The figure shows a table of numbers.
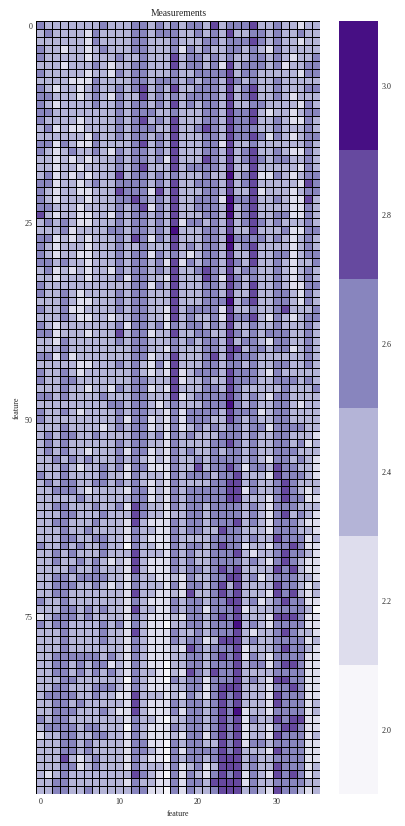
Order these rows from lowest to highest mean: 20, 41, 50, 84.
50, 84, 41, 20
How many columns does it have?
36
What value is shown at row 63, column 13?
2.4
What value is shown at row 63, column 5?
2.4
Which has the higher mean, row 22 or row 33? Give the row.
22
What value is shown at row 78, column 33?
2.6
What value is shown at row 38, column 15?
2.6
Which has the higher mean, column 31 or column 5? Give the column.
31
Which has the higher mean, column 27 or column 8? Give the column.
27
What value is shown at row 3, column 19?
2.6
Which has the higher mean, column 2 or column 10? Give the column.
10
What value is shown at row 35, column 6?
2.2
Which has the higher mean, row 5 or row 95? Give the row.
5
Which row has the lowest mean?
3
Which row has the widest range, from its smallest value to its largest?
76
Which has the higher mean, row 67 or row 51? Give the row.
67
